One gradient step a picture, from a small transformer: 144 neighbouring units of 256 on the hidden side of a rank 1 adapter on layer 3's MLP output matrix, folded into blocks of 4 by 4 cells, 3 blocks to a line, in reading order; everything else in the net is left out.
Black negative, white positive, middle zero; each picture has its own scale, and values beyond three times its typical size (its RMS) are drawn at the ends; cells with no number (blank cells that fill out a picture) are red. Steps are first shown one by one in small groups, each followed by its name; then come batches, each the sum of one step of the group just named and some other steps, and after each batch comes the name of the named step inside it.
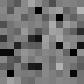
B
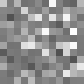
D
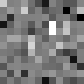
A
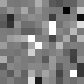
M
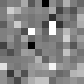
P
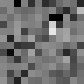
P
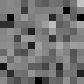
M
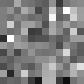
B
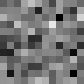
B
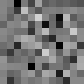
D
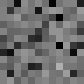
B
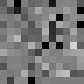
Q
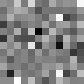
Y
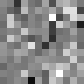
Q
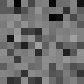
Q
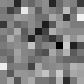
Y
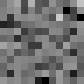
Y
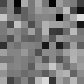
Q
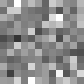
Y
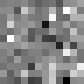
Y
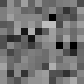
Y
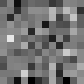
Q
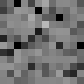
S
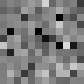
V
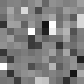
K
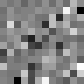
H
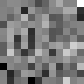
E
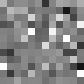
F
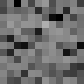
S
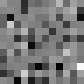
H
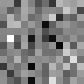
E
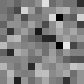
V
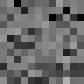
E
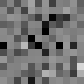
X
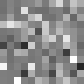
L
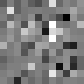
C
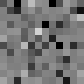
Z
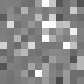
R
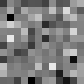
L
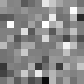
R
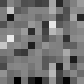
C
